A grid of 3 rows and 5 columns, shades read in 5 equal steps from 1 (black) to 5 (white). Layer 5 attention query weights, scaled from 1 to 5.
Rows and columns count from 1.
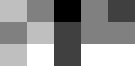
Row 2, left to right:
3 4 2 3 3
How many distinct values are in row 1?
4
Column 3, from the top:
1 2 2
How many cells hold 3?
5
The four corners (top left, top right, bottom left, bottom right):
4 2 4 5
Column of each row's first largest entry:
1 2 2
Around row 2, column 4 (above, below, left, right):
3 5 2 3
